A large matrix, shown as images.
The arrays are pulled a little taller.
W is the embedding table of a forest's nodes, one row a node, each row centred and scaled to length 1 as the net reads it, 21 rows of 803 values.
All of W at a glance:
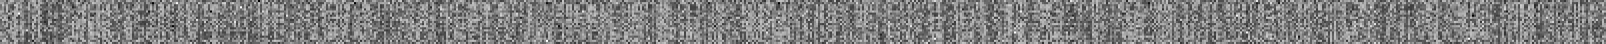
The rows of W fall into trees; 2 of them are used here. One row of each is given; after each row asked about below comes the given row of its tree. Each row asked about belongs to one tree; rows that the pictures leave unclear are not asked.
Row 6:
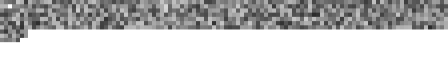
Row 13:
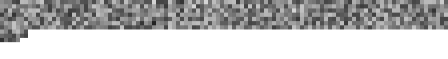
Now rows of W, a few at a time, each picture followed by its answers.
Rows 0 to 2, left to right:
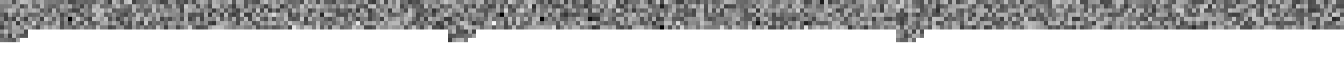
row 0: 13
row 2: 6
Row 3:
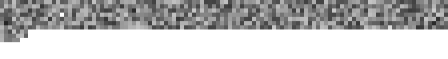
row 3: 6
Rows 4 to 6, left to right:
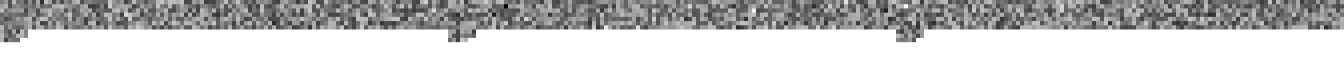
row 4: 6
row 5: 13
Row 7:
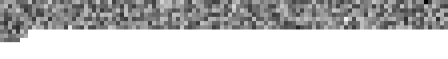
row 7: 6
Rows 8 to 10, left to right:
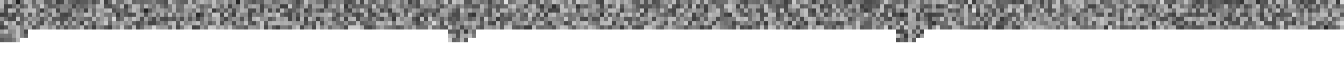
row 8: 13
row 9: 6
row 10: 6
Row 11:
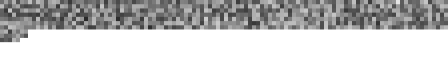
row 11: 13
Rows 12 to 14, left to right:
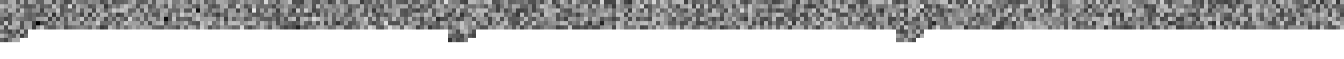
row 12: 6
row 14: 6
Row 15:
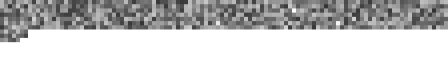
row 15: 13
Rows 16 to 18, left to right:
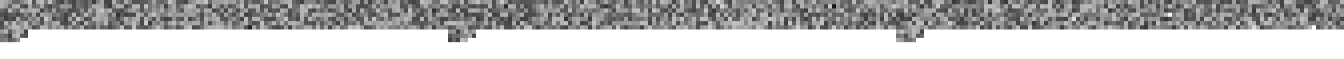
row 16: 13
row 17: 13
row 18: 13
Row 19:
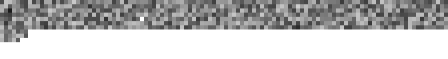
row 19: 6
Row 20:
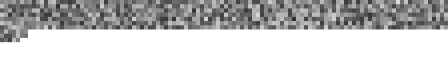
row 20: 13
